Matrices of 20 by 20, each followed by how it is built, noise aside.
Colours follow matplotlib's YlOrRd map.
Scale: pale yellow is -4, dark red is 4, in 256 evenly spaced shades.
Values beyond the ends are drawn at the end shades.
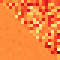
upper triangular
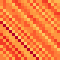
Toeplitz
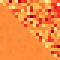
upper triangular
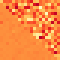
upper triangular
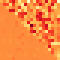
upper triangular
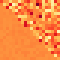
upper triangular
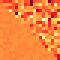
upper triangular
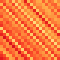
Toeplitz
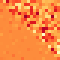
upper triangular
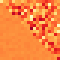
upper triangular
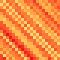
Toeplitz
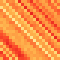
Toeplitz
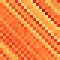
Toeplitz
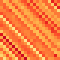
Toeplitz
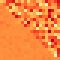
upper triangular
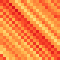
Toeplitz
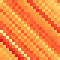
Toeplitz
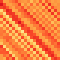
Toeplitz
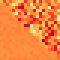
upper triangular
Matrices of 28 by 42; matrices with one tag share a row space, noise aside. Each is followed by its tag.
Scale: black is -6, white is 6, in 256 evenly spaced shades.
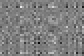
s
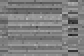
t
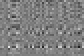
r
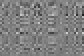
s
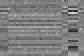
t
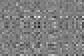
s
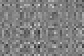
s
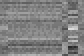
t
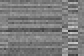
t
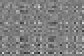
s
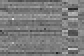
t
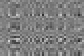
r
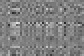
r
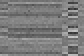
t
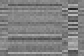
t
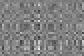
s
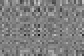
s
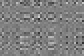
s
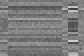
t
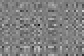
s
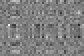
r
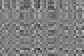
s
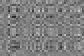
r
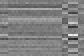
t
